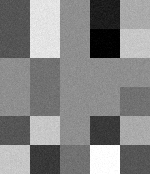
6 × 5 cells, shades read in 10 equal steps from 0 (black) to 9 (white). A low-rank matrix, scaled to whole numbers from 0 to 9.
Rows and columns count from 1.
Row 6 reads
7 2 4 9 3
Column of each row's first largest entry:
2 2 1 1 2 4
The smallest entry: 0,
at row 2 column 4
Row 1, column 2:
8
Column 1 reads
3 3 5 5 3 7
